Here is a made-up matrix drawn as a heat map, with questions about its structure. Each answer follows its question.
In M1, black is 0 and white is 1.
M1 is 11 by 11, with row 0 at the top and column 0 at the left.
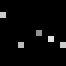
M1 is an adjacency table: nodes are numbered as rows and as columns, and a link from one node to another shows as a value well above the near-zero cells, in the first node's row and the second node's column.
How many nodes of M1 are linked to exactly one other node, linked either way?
6
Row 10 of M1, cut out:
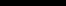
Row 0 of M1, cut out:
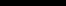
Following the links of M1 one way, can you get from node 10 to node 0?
no
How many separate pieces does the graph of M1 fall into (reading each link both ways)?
6
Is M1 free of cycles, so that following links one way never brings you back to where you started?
yes
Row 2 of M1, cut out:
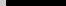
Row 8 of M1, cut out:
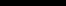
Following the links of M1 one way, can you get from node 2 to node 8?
no
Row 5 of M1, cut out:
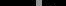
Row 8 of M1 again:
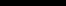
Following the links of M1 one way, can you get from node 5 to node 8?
yes
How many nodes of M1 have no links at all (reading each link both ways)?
3
